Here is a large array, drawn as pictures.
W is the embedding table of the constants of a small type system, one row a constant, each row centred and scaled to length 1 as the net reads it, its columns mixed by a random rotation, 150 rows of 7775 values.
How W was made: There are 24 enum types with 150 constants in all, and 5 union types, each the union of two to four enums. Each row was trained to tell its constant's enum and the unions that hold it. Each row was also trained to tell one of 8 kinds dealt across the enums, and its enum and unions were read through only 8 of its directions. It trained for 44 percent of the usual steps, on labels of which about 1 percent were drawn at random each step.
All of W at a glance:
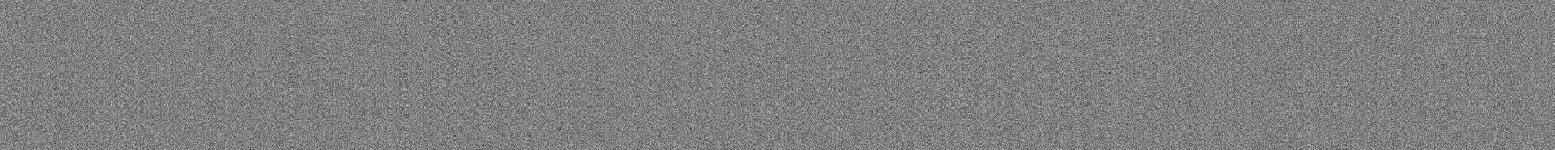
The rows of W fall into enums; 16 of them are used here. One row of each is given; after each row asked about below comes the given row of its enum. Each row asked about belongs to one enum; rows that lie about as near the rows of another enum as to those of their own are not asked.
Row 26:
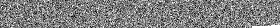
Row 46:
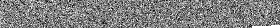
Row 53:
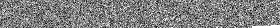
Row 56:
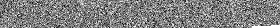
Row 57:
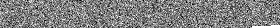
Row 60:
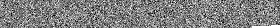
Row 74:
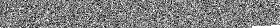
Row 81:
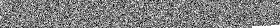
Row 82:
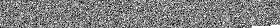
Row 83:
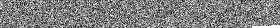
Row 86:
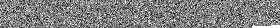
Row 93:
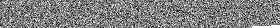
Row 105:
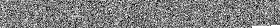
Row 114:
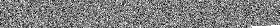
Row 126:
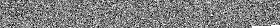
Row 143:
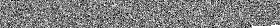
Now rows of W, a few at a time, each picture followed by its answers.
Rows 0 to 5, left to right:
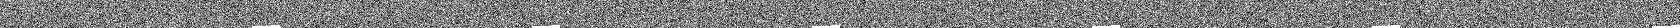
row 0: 53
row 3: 86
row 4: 105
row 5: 86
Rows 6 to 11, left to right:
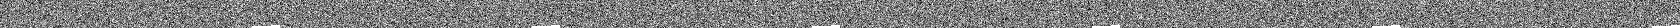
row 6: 56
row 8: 126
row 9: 82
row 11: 114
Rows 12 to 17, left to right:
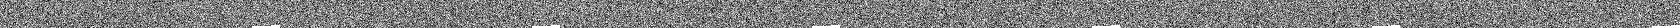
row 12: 60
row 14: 81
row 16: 93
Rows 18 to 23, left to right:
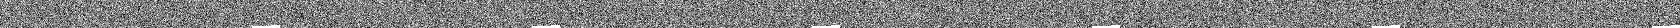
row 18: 114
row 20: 126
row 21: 46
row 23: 60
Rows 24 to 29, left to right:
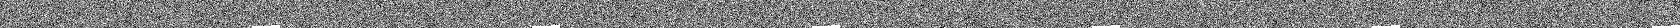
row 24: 74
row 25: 26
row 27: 105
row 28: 56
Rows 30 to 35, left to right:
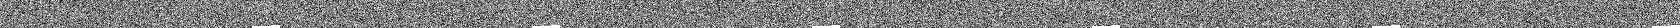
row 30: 46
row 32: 83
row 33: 57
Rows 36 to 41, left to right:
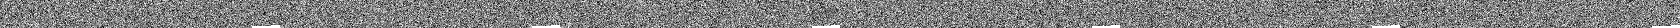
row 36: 126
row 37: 114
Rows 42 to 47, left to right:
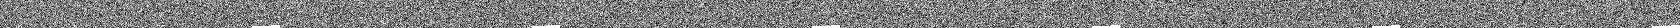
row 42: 57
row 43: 114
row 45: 82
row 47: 143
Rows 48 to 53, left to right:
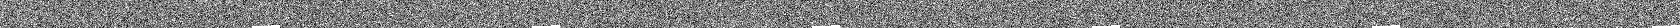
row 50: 105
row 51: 56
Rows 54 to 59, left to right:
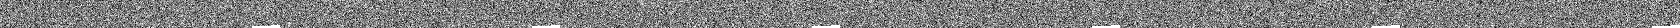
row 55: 74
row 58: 57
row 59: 82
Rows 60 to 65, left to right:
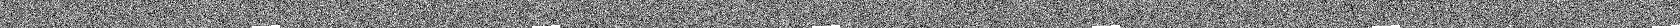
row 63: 83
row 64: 53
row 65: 82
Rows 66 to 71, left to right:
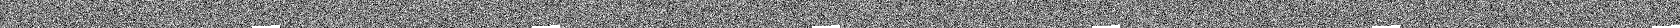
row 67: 82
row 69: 26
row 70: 57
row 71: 86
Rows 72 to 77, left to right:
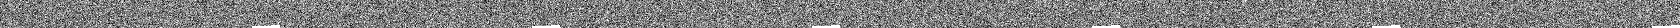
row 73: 53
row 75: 57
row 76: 83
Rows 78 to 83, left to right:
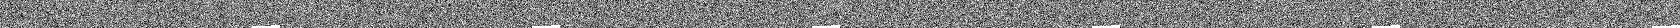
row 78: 126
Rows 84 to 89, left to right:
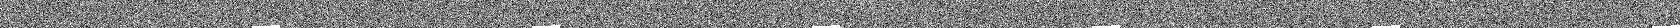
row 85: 26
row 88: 60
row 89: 46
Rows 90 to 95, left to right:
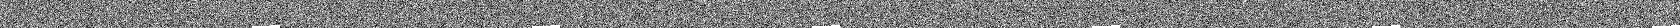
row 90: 60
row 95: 46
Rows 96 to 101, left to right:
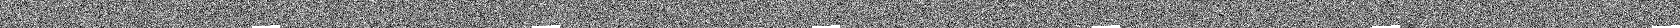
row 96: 105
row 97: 81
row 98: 86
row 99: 56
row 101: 143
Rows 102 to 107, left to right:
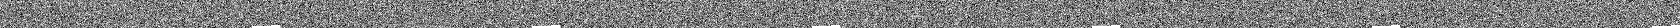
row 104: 105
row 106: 46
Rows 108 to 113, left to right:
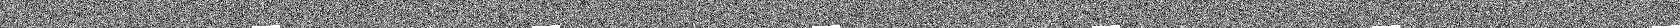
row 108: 82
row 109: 126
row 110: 86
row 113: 56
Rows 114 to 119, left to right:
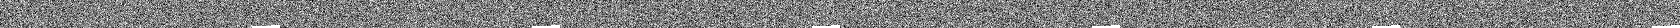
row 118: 83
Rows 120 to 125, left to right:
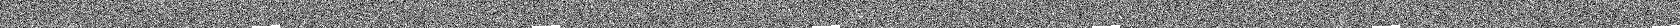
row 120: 82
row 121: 53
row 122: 60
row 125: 57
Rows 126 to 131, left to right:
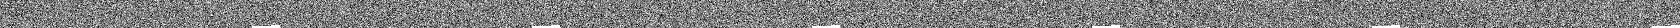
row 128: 74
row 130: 26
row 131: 126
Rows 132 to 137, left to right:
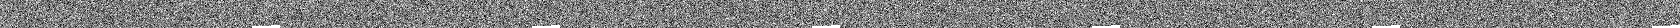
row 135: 60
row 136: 86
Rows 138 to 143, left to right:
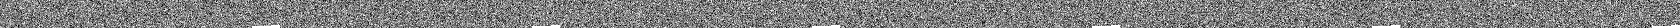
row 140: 60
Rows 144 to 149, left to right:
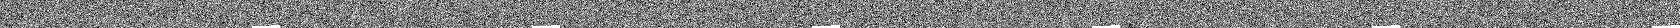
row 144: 126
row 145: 105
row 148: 143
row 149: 105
